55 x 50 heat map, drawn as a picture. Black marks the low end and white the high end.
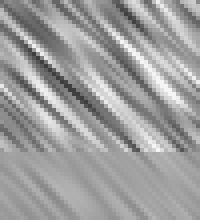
Histogram: bell-shaped. Seam: horizontal, 70% of the way down, the bottom part calmer. Grain: diagonal, down to the right. Mirror symmetry: none.
